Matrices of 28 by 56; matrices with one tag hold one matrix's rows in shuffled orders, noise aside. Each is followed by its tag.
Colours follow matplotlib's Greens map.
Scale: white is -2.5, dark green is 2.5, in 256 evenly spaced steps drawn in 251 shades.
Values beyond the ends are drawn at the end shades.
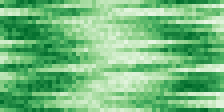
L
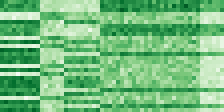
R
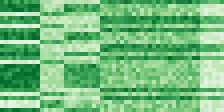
R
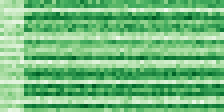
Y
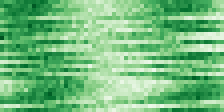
L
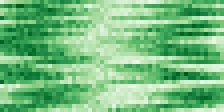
L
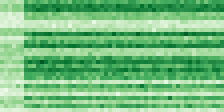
Y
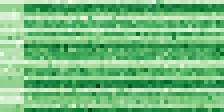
Y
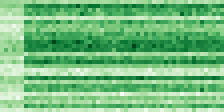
Y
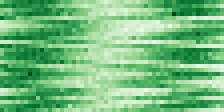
L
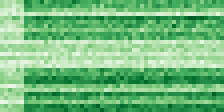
Y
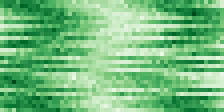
L
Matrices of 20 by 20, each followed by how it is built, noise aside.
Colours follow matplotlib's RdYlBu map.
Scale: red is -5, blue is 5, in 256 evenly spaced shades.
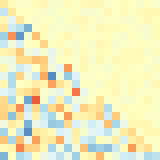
lower triangular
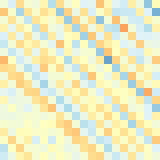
Toeplitz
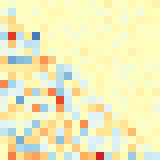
lower triangular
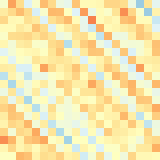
Toeplitz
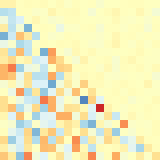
lower triangular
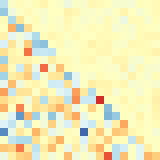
lower triangular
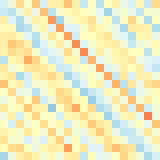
Toeplitz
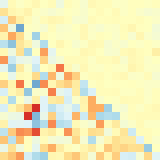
lower triangular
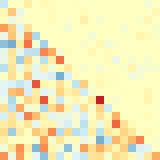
lower triangular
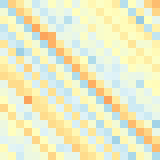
Toeplitz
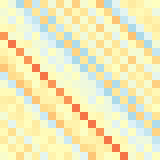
Toeplitz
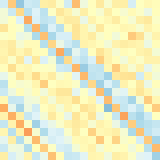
Toeplitz
